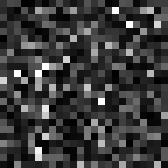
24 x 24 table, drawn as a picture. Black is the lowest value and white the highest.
Stripes: none. Ninth with the highest average: middle left. Average level on the scale: 20%. Histogram: skewed, a long tail of high values.
